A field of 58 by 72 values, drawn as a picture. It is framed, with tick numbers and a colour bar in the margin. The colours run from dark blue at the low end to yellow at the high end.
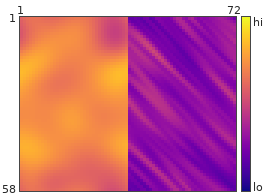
The table splits into one row of 2 panels. Panel 1,1: high, smooth. Panel 1,2: low, slanting down to the right.
